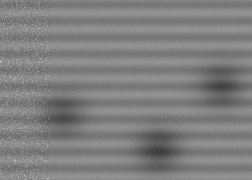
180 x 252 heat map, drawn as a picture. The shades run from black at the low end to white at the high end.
Three dips sink into the field. Stripes running across repeat 11 times from top to bottom. The right part is calmer, past a seam about 20% of the way across.
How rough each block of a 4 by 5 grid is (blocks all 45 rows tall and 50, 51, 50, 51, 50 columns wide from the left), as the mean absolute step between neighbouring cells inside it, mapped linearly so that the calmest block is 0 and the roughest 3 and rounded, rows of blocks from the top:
30000 | 30000 | 30000 | 30000
